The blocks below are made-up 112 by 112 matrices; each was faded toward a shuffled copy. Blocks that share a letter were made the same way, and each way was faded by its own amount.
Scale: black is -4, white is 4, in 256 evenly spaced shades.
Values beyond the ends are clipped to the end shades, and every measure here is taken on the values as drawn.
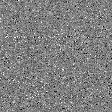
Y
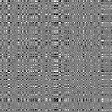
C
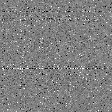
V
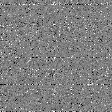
V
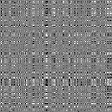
C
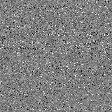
Y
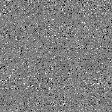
V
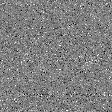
Y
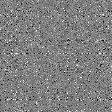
V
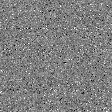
Y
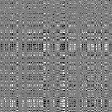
C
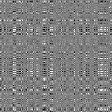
C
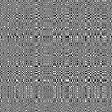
C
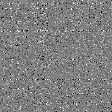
V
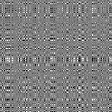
C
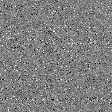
Y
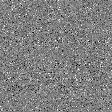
Y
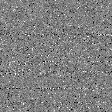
Y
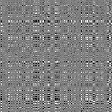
C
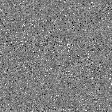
Y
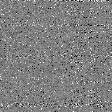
V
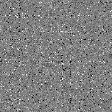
V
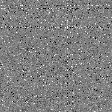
V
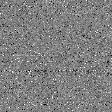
Y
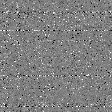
V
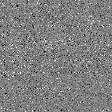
Y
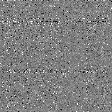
V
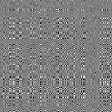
C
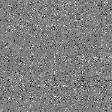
V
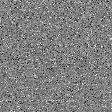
Y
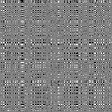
C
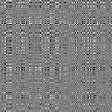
C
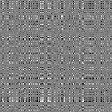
C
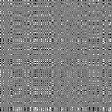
C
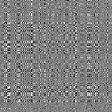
C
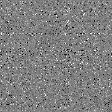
V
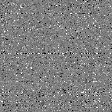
V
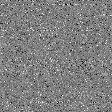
Y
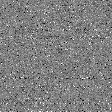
Y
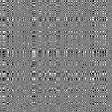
C
